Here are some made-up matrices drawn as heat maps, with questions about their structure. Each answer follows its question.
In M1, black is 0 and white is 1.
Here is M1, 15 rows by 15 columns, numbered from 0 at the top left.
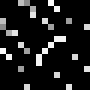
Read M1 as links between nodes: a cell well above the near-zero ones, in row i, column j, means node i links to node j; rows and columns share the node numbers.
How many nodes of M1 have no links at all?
1
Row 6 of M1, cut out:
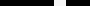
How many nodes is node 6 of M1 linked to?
2
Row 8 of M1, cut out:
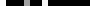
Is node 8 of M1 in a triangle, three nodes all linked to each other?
yes
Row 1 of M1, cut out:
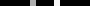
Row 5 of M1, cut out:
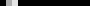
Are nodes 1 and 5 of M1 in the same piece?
yes
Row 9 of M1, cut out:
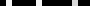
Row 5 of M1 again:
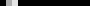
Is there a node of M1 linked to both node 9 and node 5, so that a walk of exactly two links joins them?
yes
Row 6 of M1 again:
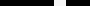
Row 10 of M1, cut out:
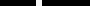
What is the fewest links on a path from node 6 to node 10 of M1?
1
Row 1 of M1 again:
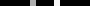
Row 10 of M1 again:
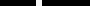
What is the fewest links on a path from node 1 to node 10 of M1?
3
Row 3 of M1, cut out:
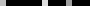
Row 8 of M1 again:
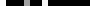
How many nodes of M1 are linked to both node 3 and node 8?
2
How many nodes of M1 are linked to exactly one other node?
3
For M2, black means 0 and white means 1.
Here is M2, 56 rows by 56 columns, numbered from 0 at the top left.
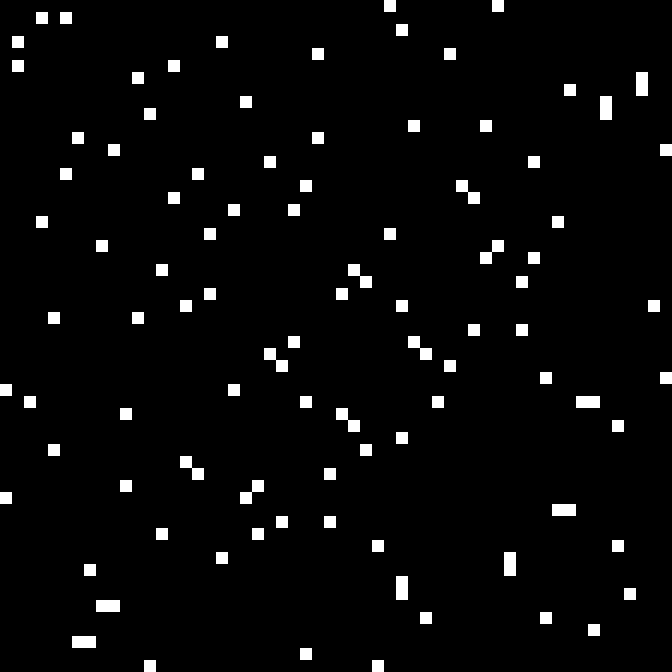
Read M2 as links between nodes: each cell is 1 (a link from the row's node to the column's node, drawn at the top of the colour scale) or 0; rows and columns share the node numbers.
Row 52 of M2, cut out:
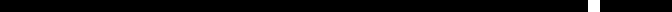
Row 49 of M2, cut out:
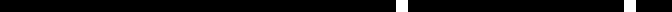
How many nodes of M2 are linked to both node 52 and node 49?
0
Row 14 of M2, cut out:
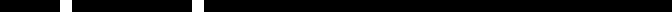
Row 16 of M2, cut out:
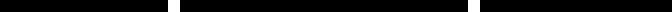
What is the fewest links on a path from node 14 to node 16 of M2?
1
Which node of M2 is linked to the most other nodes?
node 33
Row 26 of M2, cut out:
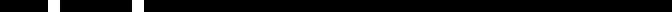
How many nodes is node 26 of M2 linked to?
2
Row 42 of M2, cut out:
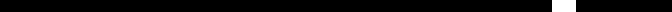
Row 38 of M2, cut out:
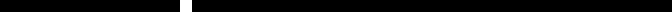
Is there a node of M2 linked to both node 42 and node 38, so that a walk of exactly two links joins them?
no
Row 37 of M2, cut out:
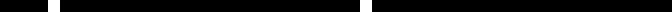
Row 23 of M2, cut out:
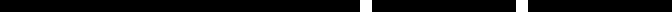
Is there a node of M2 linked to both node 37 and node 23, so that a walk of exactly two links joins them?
yes
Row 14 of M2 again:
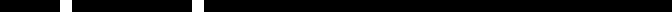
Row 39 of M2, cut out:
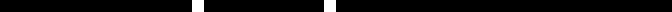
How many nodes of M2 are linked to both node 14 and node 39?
1
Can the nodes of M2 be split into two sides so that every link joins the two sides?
no
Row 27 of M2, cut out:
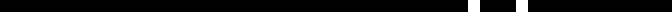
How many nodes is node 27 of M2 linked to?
2
